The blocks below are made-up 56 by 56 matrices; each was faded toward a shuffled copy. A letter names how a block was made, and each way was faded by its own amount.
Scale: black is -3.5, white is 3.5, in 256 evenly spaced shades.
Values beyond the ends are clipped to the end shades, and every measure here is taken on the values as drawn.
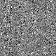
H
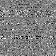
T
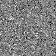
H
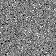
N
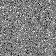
N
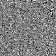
H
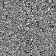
H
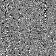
H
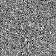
H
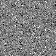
H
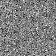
H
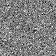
N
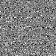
T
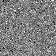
N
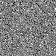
N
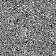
H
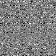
T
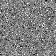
N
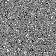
N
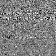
T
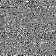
T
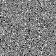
H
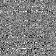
T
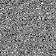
T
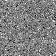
N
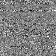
T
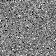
N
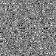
T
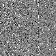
H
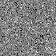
H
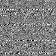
T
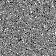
N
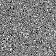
H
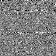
T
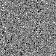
H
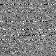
T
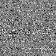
T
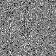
H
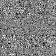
T
